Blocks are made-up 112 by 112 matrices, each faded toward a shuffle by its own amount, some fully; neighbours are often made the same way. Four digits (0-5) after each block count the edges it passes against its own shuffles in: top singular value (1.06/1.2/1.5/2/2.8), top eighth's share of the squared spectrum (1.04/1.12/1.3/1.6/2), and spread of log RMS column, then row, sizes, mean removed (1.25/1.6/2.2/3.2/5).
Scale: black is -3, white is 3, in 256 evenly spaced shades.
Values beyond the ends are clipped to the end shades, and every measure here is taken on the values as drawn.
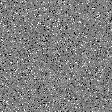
3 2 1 0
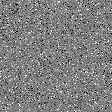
2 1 0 0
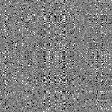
5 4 3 2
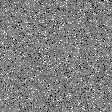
0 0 0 0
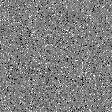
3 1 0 0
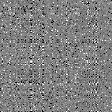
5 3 3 2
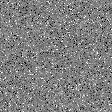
2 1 0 0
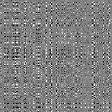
5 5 4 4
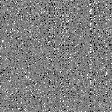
4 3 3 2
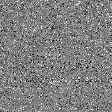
1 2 2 2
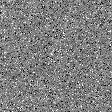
0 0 0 0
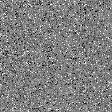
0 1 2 1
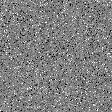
0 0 0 0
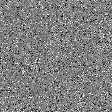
0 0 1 1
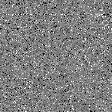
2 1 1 2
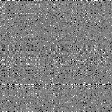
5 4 2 3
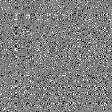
4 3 2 3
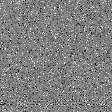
2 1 0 1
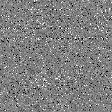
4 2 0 2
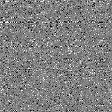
4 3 1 2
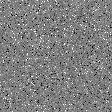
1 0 0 0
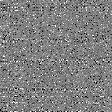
4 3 2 2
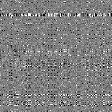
5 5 3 4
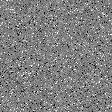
2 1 0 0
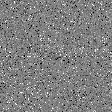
3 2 0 1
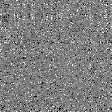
4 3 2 2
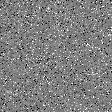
0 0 0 0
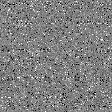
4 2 1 2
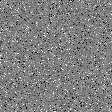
0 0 0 0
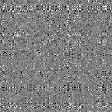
5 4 2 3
